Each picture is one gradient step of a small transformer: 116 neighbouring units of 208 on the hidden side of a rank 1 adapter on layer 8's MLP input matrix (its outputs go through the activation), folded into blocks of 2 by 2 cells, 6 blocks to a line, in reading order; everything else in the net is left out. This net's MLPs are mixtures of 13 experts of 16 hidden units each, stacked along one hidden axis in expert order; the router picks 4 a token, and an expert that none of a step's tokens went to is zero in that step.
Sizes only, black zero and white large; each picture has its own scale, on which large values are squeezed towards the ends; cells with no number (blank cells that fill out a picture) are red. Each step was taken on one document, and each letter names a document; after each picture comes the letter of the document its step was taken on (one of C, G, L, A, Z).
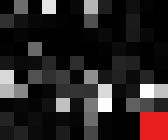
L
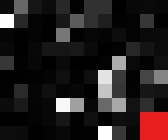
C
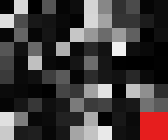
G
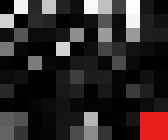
G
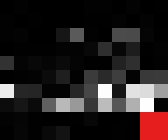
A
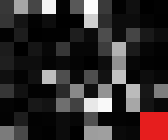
G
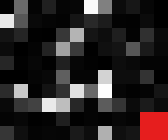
C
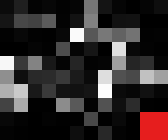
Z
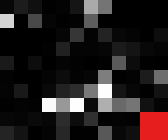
C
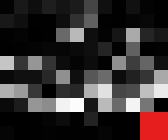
A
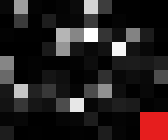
Z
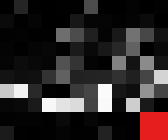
A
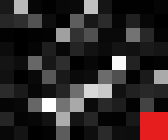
C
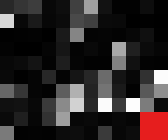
C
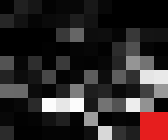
A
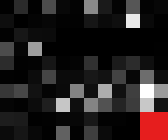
L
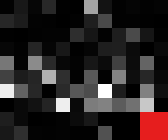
L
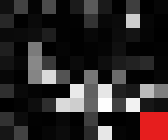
L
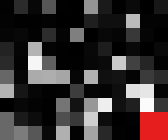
L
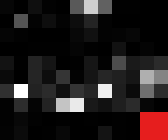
Z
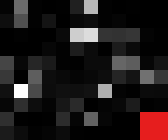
Z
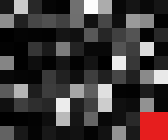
C
